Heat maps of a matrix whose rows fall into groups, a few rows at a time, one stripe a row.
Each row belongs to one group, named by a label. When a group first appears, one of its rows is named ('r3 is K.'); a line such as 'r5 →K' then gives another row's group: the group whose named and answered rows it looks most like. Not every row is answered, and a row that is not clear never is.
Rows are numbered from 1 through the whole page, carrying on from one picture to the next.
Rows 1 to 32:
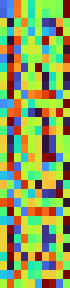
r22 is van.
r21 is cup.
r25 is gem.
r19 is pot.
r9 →pot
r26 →pot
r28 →pot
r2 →gem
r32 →cup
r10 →pot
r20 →gem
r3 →van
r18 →cup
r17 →van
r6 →pot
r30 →van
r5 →gem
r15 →gem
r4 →van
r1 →gem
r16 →van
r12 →gem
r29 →cup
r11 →cup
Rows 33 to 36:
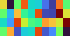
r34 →van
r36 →pot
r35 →gem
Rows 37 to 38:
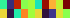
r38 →van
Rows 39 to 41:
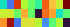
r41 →pot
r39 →gem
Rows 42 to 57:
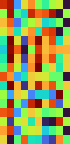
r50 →pot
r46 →cup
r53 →cup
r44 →pot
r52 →van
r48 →cup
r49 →cup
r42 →pot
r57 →van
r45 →cup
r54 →pot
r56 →pot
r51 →cup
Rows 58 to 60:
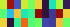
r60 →van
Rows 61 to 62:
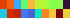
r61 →pot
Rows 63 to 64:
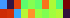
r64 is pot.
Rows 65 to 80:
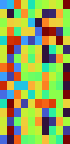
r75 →gem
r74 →pot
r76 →cup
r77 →pot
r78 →van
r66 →van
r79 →pot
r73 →gem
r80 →gem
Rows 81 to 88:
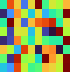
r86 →cup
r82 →gem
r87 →gem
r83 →cup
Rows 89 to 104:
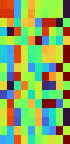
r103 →van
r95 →gem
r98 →van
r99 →gem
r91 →cup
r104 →gem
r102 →pot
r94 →gem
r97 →gem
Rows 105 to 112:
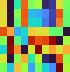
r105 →van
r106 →van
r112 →van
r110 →cup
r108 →pot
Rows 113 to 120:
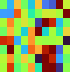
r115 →cup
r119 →cup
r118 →cup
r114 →gem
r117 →pot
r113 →van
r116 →cup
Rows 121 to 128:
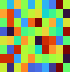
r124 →gem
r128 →van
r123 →cup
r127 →pot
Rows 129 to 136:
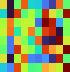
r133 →van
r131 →cup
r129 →van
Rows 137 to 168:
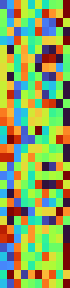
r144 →cup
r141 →gem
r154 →pot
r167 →cup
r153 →pot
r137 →gem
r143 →cup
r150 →pot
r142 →van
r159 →pot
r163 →pot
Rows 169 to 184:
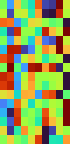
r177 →pot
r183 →van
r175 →pot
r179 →cup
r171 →pot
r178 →pot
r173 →van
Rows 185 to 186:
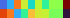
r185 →gem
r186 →pot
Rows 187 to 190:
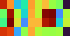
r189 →cup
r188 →cup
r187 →pot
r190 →pot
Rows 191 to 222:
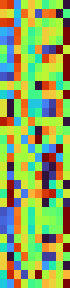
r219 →van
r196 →van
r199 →gem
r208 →cup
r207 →van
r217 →van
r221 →cup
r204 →pot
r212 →cup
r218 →gem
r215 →gem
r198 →gem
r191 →pot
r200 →cup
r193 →pot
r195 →gem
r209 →van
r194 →gem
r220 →pot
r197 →gem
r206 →cup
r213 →pot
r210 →van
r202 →van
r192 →cup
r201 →gem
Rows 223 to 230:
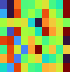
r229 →pot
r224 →gem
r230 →gem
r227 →pot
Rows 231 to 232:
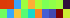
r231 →pot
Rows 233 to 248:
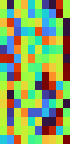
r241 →gem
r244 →pot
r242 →cup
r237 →gem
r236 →pot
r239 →pot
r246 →van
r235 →pot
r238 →gem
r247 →cup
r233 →van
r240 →gem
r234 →van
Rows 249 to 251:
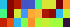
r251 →pot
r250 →cup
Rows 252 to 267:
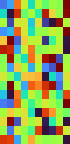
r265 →pot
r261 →cup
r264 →cup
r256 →pot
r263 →gem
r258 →cup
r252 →gem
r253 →gem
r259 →van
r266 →van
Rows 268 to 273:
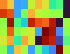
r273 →van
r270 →cup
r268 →pot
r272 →cup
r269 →pot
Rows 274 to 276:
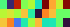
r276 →pot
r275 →cup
